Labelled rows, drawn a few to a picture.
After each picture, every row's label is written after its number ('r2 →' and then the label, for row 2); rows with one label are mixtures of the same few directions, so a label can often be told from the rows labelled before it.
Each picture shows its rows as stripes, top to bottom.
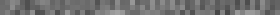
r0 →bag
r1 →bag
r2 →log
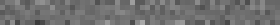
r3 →bag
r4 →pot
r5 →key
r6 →pot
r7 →bag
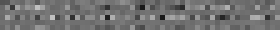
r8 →key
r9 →bag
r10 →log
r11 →pot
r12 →log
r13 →bag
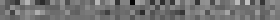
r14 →bag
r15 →key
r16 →bag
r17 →bag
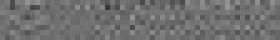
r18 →bag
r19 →log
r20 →key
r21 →bag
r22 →bag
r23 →bag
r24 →bag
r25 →pot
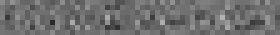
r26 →key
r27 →log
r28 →pot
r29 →pot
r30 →pot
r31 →log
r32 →pot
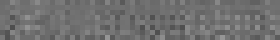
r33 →log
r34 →bag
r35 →log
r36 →bag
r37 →bag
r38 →bag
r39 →key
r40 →pot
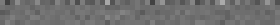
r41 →pot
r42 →log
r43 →key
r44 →log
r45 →pot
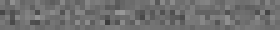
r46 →key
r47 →log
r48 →key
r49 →bag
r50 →log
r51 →log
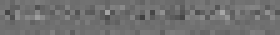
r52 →bag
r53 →log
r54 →pot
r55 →bag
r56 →log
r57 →bag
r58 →pot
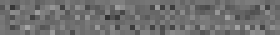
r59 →log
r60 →key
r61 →log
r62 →log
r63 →key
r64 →bag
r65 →pot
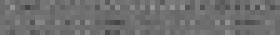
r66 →pot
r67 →bag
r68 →pot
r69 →bag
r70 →log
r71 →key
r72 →log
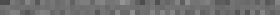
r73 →key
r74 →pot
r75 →bag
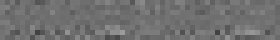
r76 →bag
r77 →key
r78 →pot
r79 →log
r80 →key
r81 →log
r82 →log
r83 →log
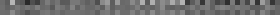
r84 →bag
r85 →pot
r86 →bag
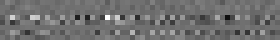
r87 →pot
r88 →bag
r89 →pot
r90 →log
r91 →key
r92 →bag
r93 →bag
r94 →bag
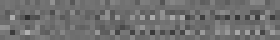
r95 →pot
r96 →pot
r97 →pot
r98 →bag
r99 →log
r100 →key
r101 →bag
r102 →bag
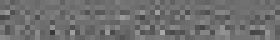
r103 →key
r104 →key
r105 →key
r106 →key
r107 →pot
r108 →pot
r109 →pot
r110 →key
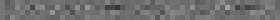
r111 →pot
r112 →log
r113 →pot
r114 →key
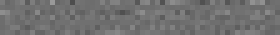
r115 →pot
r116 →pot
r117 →key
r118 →pot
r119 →pot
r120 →bag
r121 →log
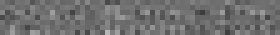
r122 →log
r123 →log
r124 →pot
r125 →key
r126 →pot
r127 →bag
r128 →log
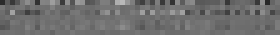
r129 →key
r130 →pot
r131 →bag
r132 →key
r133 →key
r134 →key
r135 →pot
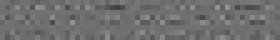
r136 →log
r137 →log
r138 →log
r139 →pot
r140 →pot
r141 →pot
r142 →bag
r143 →pot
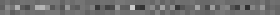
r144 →key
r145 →bag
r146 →key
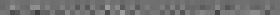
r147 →log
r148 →log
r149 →log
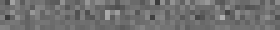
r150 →key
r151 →log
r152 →log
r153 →pot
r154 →bag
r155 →key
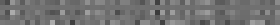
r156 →key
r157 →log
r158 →key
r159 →key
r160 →pot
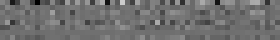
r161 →log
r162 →pot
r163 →pot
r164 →pot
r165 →key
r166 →key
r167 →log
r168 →bag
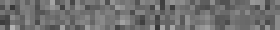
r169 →pot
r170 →key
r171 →bag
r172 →key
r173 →key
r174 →key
